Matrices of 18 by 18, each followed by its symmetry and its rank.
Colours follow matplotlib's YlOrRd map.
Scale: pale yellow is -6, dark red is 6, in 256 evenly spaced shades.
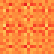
antisymmetric, rank two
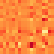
antisymmetric, rank two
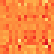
neither, rank three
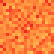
symmetric, full rank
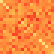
symmetric, full rank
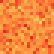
neither, full rank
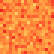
neither, full rank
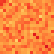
symmetric, full rank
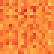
neither, rank three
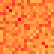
symmetric, full rank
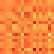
antisymmetric, rank two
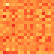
neither, rank three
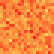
neither, full rank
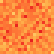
symmetric, full rank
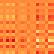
neither, rank one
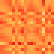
antisymmetric, rank two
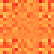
antisymmetric, rank two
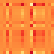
neither, rank one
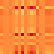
neither, rank one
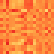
neither, rank three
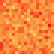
neither, full rank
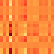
neither, rank one
